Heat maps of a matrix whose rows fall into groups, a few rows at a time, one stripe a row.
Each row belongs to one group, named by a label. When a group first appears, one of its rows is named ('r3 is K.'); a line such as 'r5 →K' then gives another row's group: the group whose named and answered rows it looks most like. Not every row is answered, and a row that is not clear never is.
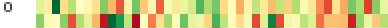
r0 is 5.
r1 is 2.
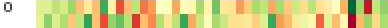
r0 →5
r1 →2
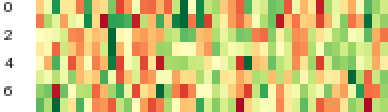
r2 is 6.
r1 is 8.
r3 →6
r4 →6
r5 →5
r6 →2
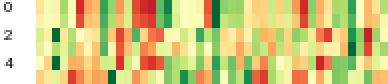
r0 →6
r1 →6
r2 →5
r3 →5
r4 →6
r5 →6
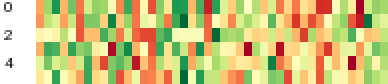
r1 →8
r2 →6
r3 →8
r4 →2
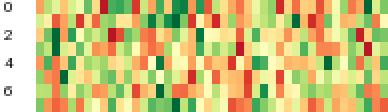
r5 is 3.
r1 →3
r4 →8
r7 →3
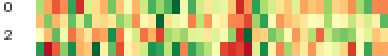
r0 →3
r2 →6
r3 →3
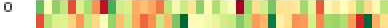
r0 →2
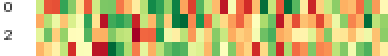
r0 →3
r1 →8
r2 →2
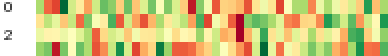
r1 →8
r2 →5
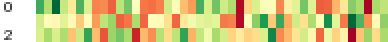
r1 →5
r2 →2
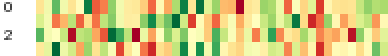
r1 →3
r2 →2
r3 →5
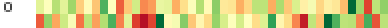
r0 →5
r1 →6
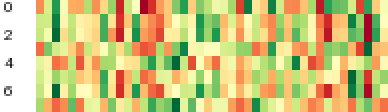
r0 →6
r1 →5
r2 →5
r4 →3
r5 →5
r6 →5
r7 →3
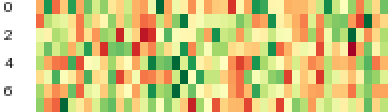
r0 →8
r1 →6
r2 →6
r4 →3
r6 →3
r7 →3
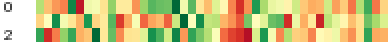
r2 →3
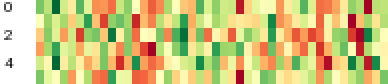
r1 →2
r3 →6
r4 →5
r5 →2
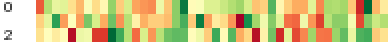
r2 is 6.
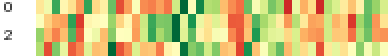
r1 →3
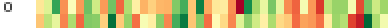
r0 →8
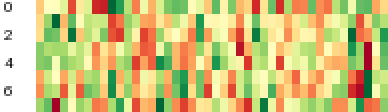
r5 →8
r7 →2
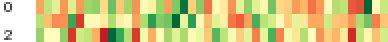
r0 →8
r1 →3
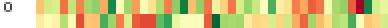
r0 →8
